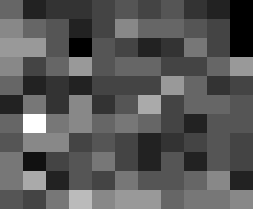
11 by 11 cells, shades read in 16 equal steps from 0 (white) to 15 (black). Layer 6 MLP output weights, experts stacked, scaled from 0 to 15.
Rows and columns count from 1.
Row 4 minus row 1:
-2 -2 -3 -6 -1 -1 -2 1 -1 -4 -9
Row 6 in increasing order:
5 7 8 9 9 10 10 11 12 12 13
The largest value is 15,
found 4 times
